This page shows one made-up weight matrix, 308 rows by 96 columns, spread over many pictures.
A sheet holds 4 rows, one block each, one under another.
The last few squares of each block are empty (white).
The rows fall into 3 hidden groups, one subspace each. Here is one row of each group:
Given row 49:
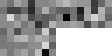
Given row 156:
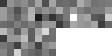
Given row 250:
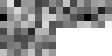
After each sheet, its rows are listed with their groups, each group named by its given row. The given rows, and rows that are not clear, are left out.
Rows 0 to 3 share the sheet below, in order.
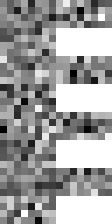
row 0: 49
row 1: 156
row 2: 250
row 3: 156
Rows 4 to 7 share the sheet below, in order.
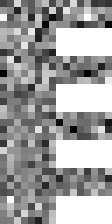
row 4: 250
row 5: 250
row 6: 156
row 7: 156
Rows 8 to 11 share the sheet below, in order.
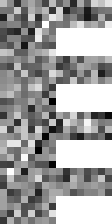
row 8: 250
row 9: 49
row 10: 250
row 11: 49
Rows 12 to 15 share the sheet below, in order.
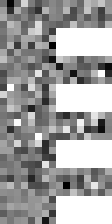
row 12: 49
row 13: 156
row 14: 49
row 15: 49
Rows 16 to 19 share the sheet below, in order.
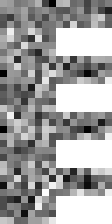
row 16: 156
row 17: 250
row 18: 250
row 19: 250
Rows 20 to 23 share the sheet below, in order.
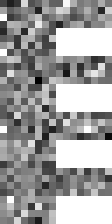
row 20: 49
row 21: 49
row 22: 250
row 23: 156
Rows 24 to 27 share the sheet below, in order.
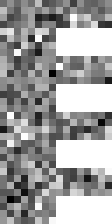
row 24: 156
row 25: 156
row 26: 250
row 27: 250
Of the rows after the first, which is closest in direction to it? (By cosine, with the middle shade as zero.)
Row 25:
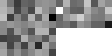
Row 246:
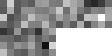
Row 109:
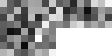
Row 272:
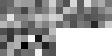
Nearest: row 246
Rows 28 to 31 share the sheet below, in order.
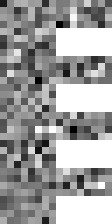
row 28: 156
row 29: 49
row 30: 156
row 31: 49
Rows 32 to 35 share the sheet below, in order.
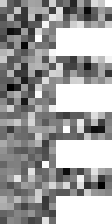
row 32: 250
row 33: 250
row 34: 49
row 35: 49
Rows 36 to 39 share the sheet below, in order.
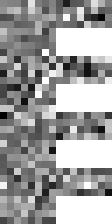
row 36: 49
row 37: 250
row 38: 156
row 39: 250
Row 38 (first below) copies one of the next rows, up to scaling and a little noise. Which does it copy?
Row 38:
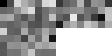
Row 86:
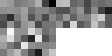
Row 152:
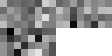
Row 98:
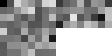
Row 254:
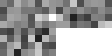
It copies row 98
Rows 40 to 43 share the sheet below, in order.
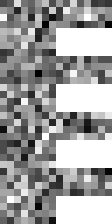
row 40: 250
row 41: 156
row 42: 250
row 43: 250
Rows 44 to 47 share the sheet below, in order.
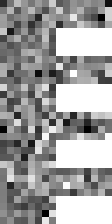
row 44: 156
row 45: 156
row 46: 250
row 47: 49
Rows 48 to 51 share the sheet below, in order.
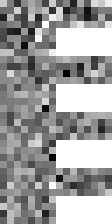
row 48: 250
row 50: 49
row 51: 156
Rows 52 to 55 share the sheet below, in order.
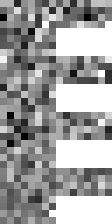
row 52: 250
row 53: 156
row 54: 250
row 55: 49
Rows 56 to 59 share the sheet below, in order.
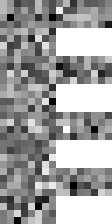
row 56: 156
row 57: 49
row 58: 49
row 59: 156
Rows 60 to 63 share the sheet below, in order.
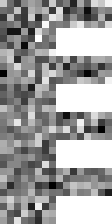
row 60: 250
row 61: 250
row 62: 49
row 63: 156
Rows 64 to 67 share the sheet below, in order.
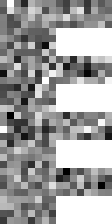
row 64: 49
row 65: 250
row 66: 250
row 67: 49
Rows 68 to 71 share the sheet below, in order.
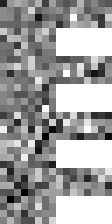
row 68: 156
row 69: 49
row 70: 250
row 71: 250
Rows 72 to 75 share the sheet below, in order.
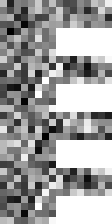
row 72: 250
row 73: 250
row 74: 250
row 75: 250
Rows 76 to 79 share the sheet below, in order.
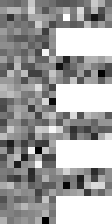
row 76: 49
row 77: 49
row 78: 156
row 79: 49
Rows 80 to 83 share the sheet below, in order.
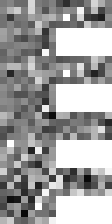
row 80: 49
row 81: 49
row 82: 156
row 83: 250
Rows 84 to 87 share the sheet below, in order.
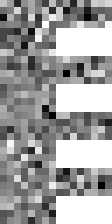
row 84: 250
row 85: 49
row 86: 156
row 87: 49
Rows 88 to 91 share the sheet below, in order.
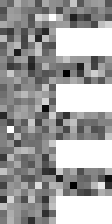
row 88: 156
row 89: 49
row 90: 156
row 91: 156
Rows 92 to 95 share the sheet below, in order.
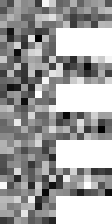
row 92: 156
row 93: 250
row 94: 49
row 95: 250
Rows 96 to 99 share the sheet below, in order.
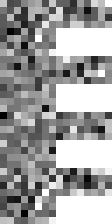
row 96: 250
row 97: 49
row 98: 156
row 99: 250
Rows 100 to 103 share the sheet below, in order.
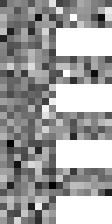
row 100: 156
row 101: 49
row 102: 156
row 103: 156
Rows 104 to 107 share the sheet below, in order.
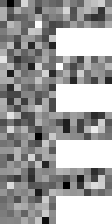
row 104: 49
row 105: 156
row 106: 49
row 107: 49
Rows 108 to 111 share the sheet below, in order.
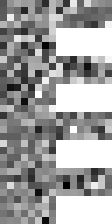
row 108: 156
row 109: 250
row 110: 156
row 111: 49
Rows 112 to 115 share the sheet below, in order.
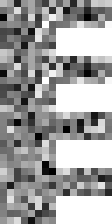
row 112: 250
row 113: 250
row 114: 49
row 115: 156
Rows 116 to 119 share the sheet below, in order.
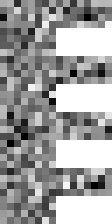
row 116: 250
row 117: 49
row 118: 250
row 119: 49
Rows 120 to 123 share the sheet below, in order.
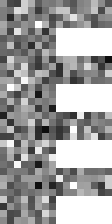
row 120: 49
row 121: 250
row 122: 156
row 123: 156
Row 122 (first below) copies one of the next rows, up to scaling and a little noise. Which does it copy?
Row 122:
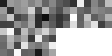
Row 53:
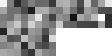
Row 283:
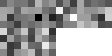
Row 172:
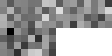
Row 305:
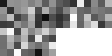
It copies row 305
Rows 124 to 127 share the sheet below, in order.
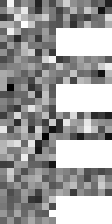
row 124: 250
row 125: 156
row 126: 250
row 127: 49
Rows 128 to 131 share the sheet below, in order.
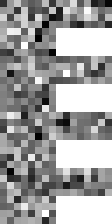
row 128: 250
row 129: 49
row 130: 49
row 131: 49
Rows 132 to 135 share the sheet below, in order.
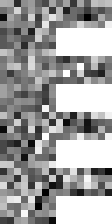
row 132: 250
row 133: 49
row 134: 250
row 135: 250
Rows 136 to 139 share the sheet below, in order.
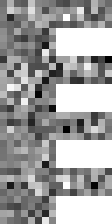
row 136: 49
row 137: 250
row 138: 49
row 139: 49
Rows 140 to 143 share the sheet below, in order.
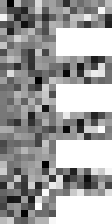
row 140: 250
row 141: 49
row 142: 49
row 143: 250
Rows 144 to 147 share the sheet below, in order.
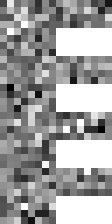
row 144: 250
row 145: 156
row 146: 49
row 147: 156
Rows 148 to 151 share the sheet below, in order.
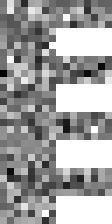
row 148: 49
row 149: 250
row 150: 49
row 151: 49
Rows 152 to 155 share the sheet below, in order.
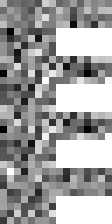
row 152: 156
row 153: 250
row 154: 250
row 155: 49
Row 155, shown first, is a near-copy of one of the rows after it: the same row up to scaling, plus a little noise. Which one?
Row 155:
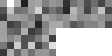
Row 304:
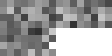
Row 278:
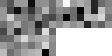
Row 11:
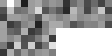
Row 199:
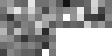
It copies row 11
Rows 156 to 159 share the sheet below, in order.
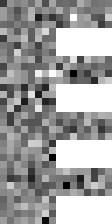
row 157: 156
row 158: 49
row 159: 49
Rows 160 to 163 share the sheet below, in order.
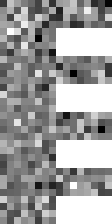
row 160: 250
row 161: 156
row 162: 49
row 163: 156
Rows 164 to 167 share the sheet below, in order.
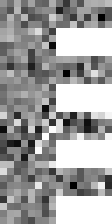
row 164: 49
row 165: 49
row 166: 250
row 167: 156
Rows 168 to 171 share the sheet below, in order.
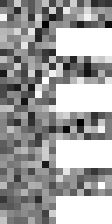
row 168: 250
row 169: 250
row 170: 49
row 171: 49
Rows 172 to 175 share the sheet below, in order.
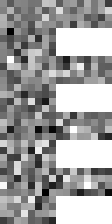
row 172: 156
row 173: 49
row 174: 156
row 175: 250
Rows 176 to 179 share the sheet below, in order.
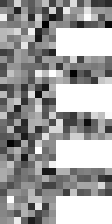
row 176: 250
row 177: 156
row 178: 250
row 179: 156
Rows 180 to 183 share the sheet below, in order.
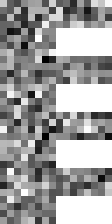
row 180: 250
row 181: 156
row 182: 250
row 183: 250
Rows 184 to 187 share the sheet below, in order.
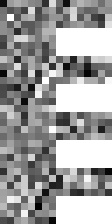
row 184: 156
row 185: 250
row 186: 49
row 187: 250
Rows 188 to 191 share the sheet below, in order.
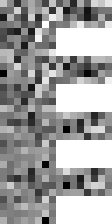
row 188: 250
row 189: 250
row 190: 49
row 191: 49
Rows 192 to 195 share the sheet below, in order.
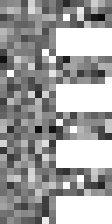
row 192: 49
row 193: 156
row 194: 156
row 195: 49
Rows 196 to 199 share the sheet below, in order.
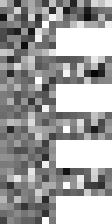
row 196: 250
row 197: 49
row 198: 49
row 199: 49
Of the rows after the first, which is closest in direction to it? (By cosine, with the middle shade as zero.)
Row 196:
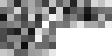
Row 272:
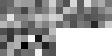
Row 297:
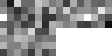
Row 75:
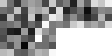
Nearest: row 75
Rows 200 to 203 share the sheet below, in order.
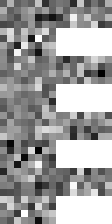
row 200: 156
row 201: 49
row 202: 156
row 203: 156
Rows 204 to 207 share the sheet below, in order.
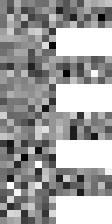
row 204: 49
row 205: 49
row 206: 156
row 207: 156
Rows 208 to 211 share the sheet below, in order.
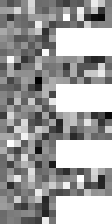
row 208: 49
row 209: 49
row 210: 250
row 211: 49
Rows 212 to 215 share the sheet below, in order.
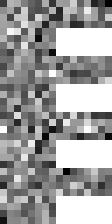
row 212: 250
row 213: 156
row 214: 250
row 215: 49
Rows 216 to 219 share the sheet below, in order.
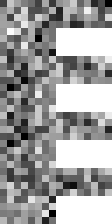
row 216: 250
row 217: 250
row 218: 250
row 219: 49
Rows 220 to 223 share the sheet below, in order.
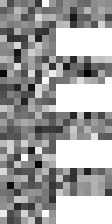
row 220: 156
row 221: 250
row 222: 156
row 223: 156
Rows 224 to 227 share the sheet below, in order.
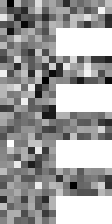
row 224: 250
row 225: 250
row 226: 156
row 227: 156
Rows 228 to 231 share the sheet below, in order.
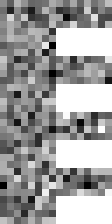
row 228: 49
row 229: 156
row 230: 49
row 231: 250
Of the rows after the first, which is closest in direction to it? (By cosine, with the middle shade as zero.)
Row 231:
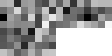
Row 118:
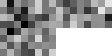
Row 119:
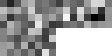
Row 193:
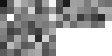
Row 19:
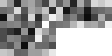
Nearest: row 19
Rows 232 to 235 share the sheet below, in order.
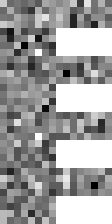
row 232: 156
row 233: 49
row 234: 49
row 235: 49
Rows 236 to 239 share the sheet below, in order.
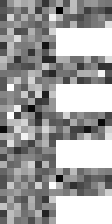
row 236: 156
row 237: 156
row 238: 250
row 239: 156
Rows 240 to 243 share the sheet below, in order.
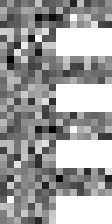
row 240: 156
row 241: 49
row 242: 156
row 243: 156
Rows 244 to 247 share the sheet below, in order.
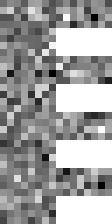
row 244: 49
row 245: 156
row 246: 49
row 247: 49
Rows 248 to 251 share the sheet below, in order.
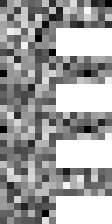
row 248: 250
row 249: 250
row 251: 49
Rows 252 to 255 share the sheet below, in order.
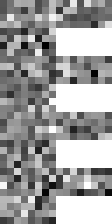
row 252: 156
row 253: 49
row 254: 156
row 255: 250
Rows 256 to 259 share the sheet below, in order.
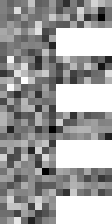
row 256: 49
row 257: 250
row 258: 156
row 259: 156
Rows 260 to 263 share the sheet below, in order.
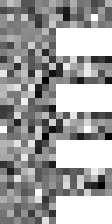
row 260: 49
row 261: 250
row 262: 250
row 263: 49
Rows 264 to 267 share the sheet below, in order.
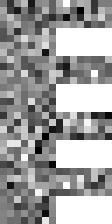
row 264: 49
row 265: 49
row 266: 250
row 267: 49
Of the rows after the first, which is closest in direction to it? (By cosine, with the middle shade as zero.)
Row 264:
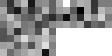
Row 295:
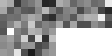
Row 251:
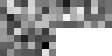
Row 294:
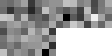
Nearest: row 294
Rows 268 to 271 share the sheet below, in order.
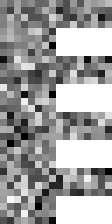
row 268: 49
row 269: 156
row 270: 250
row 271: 250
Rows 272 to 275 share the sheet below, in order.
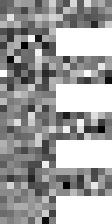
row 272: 156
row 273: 250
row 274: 49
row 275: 49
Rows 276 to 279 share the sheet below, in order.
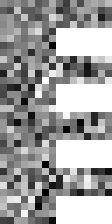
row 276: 49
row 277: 250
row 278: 49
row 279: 250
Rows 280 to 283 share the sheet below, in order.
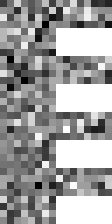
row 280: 250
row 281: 250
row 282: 49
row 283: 156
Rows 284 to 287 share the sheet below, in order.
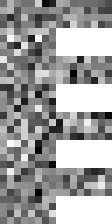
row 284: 156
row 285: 156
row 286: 250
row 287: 49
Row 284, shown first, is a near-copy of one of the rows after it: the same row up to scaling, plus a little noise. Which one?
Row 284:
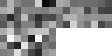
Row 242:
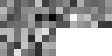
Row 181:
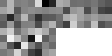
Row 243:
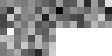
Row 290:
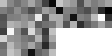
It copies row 181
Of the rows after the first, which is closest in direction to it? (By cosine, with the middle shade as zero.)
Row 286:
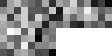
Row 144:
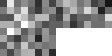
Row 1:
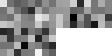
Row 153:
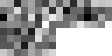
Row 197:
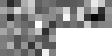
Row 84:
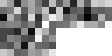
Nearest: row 144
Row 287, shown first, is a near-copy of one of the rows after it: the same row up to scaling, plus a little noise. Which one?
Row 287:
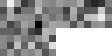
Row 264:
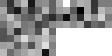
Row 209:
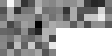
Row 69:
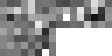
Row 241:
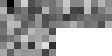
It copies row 209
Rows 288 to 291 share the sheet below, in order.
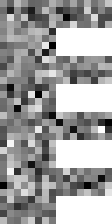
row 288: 49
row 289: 156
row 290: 156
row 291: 250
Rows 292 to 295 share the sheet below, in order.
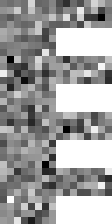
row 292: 49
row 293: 250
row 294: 49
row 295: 156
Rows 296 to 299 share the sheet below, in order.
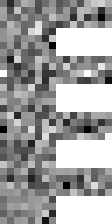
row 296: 49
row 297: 250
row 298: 250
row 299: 49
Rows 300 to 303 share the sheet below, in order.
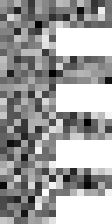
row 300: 49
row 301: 156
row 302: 250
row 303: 250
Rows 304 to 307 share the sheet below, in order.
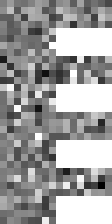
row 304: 49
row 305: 156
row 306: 49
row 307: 49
